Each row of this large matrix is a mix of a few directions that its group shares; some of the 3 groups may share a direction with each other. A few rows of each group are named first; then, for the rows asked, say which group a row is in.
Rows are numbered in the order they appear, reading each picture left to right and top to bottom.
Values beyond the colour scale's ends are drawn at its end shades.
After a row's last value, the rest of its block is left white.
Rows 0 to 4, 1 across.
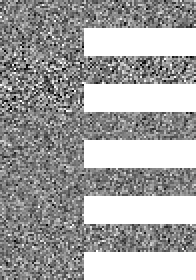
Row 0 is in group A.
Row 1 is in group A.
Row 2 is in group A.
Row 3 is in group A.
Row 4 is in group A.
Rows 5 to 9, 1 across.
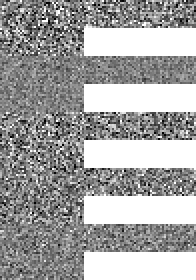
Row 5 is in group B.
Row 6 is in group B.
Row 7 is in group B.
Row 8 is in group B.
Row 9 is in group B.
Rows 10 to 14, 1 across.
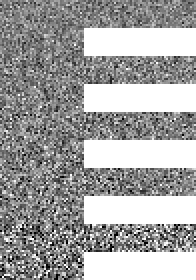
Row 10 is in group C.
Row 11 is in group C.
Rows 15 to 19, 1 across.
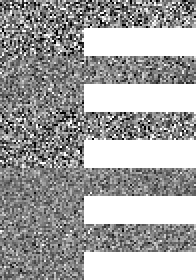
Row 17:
B
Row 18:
C
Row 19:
B
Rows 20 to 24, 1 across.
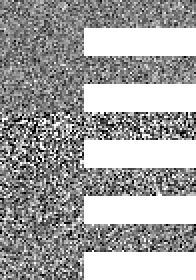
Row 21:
C
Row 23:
A
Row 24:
B
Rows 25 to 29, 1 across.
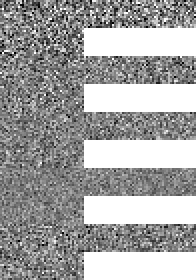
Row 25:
C
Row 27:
A
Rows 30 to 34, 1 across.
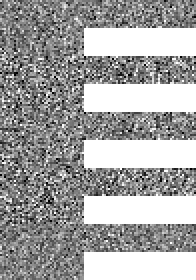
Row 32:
A
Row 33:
A
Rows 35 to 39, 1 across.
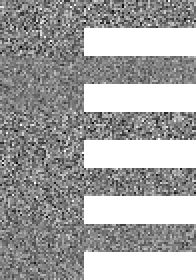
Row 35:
B
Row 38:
A
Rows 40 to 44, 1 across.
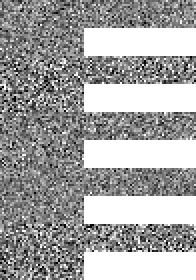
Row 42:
A
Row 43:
C
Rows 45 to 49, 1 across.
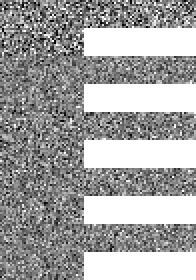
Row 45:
C
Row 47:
B
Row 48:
C
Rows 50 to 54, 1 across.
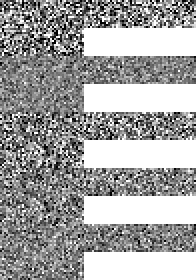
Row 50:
C
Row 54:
B
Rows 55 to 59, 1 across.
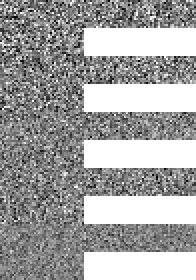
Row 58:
A
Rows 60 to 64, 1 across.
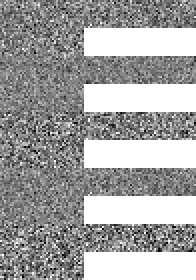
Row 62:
B
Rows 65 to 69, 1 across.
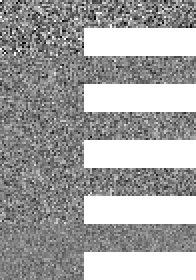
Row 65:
A
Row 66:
B
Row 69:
C
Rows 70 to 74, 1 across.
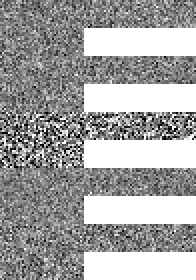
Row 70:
C
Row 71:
A
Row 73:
C
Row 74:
C
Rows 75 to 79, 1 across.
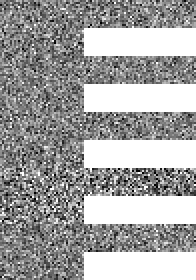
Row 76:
A
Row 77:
C
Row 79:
C
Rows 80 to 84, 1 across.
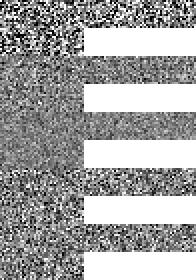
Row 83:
C
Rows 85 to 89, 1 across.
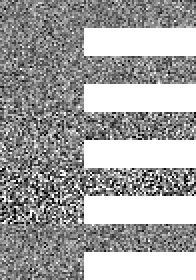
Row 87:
B
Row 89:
B
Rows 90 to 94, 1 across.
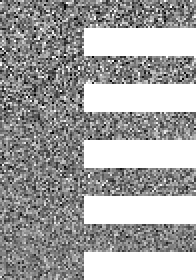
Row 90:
A
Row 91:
B
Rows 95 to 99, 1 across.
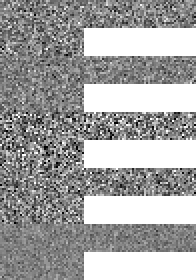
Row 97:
C
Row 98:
A
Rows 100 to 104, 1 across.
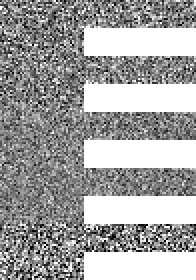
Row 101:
B
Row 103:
A
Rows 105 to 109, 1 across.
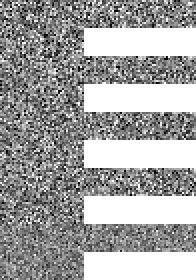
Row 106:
B
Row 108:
B
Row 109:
A
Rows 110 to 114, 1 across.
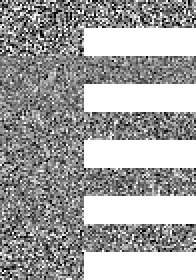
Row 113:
A
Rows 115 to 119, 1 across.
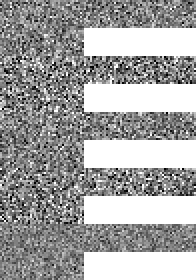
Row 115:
C
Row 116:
C
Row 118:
A
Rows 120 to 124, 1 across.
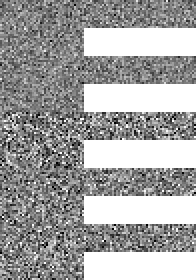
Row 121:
B
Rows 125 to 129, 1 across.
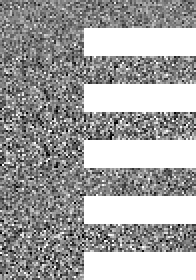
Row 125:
C
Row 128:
A
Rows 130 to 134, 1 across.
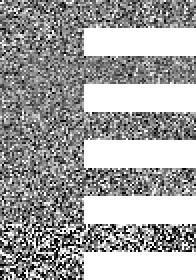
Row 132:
C
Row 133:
C
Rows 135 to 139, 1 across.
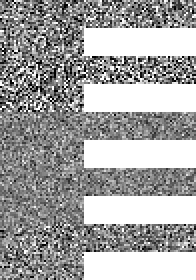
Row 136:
B
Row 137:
C
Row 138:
B
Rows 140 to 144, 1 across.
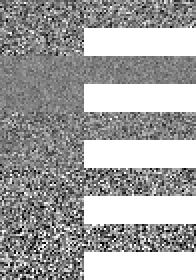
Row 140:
A
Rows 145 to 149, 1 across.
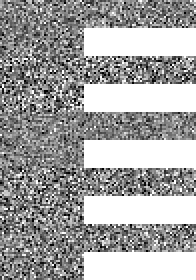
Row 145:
B
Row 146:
C
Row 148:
B
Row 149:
C
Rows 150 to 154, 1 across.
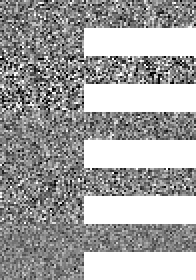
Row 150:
A
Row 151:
A
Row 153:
B
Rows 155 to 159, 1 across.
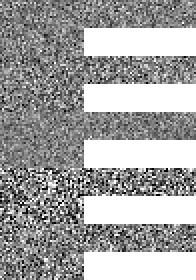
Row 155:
C
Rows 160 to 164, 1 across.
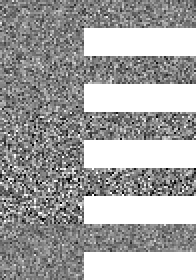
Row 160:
B
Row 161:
C
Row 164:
A
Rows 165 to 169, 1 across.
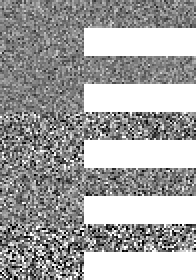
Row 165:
C
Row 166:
B
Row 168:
B
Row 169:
A
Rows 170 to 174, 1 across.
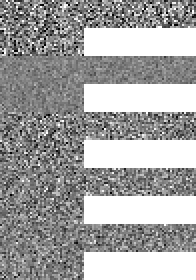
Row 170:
A
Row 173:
B
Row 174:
A
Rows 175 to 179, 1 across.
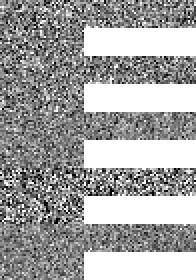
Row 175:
B
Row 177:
A
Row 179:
C
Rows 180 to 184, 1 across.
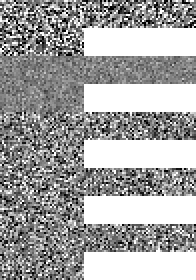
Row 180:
A
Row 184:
A
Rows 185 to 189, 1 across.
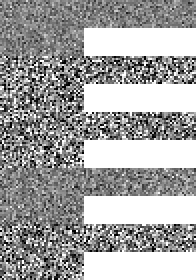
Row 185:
C
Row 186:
A
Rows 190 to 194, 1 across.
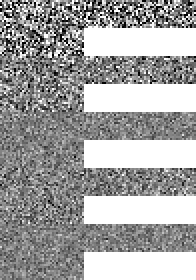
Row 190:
C
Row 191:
B
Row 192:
C
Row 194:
B
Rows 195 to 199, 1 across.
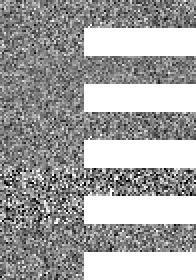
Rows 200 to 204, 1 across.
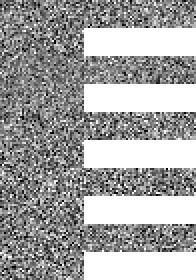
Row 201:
A
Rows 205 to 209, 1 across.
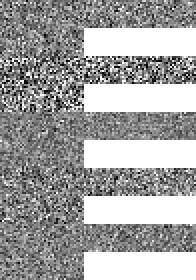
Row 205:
C
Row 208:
C
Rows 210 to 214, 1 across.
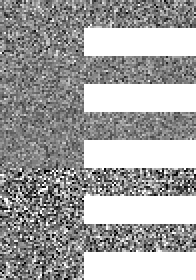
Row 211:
B
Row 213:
B
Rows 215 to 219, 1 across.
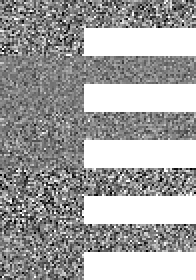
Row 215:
A
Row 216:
B
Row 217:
B
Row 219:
C
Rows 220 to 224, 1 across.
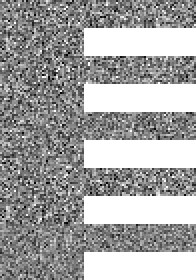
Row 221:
B
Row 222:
A
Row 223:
A
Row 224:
B
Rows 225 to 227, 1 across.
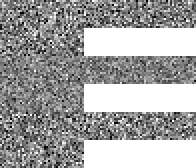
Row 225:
B
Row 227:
C
